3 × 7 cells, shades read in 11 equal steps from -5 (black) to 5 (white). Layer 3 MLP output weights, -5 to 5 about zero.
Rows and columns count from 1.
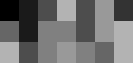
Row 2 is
-1 -4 0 0 -2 1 2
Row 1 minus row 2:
-4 0 -2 2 0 0 -5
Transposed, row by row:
-5 -1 2 / -4 -4 -2 / -2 0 0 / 2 0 1 / -2 -2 0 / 1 1 -1 / -3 2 2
